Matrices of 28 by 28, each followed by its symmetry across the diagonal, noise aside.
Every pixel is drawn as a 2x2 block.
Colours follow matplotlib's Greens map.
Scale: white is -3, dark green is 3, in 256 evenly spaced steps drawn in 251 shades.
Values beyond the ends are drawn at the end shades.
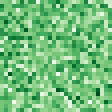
neither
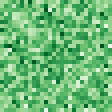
symmetric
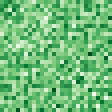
symmetric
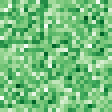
symmetric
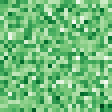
neither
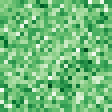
symmetric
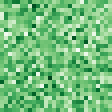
antisymmetric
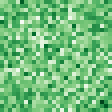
symmetric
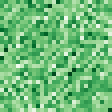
symmetric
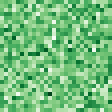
antisymmetric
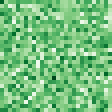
neither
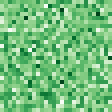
neither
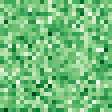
neither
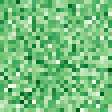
neither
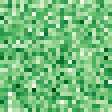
neither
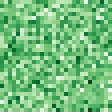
antisymmetric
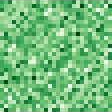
symmetric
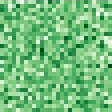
neither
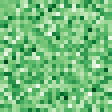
antisymmetric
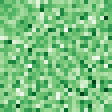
symmetric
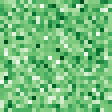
antisymmetric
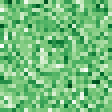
antisymmetric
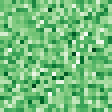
antisymmetric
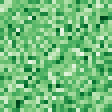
symmetric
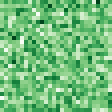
antisymmetric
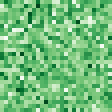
antisymmetric
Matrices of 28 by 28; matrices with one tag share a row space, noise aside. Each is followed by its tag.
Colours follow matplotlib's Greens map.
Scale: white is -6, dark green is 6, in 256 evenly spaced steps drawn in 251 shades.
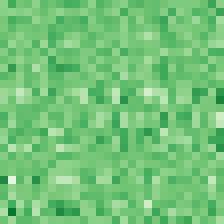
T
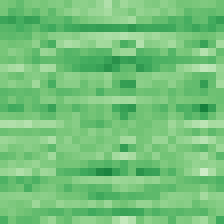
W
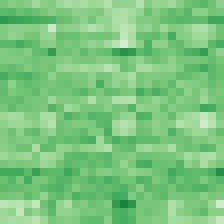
W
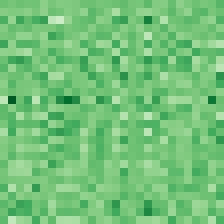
T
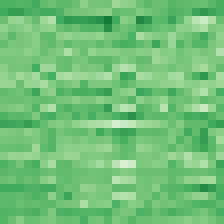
W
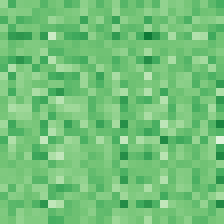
T
